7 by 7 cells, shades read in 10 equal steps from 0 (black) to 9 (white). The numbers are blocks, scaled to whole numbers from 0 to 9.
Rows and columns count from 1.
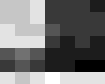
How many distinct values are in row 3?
4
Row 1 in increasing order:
1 2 2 2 7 7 8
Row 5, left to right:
3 4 3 1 1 1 1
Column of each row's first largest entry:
3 3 1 1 2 2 4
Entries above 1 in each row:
6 7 7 5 3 3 7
